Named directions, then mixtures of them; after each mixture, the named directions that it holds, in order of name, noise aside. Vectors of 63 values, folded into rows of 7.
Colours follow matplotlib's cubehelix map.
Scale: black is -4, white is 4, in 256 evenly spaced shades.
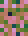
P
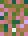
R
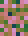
P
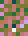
P, R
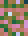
P, R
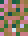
P, R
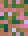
P, R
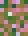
P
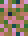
P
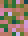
P, R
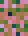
P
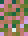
P, R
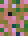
P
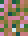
P, R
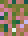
R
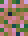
P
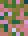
P, R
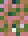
P, R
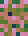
P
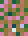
P, R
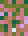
R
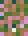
P, R
